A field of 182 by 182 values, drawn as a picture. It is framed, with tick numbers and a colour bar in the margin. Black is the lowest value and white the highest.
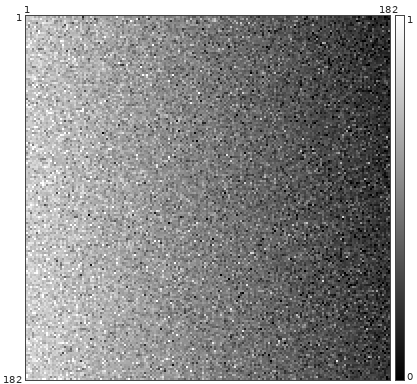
The grain is fine, like static. No single row or column stands out from its neighbours. No regular stripes run through it. There is an overall slope up to the left.
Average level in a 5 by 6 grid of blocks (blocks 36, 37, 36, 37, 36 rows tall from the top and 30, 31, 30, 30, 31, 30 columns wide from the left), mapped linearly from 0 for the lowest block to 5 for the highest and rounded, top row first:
5 4 3 2 1 0 / 5 4 3 2 1 0 / 5 4 3 2 1 0 / 5 4 3 2 1 0 / 5 4 3 2 1 0
